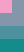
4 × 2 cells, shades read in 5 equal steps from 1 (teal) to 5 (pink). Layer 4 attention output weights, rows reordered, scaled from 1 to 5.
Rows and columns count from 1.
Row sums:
8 6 4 2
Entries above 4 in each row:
1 0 0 0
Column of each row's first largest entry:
1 1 1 1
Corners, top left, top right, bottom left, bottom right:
5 3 1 1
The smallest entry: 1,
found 2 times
